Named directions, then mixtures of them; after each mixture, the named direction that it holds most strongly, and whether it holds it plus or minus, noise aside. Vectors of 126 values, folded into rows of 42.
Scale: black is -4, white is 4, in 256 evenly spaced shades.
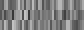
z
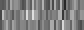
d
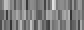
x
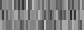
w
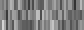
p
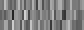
z, plus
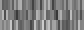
x, minus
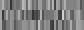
d, minus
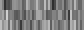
x, minus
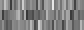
d, minus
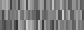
p, minus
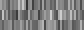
w, minus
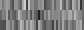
p, minus
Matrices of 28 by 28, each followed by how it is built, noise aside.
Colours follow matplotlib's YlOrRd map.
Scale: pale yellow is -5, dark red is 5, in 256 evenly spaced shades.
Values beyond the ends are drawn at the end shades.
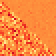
lower triangular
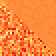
lower triangular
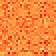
low rank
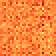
low rank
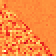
lower triangular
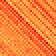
Toeplitz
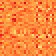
low rank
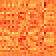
low rank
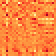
low rank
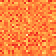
low rank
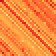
Toeplitz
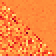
lower triangular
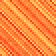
Toeplitz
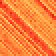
Toeplitz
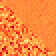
lower triangular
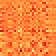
low rank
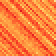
Toeplitz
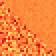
lower triangular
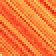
Toeplitz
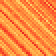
Toeplitz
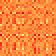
low rank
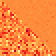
lower triangular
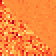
lower triangular
